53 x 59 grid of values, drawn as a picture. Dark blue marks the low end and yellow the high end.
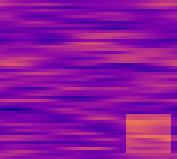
Grain: streaks across. Average level on the scale: 30%. Ninth with the highest average: bottom right. Odd patch: higher, in the bottom right. Mirror symmetry: none.
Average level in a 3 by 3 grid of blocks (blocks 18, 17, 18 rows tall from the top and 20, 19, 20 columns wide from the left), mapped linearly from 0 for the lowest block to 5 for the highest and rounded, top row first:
0 1 1 | 2 0 2 | 0 0 5
